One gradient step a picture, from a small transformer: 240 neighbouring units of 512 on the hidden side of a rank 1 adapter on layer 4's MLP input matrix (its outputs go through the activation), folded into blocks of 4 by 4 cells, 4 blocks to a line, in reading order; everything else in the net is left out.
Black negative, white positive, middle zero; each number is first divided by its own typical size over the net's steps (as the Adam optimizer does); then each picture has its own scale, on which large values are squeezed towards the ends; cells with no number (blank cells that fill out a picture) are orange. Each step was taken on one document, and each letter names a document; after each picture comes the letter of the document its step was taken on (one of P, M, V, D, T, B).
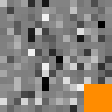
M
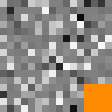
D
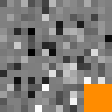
M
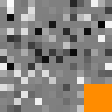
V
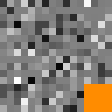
D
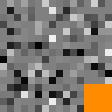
V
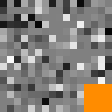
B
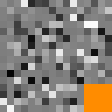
D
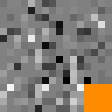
M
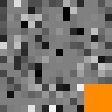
B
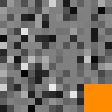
B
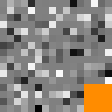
V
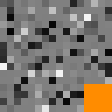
V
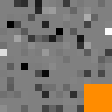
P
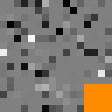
P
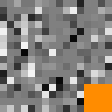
B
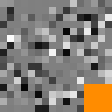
V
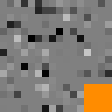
P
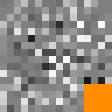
M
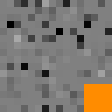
P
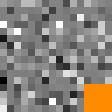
D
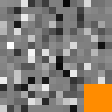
D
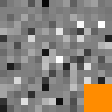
M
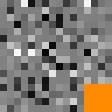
D
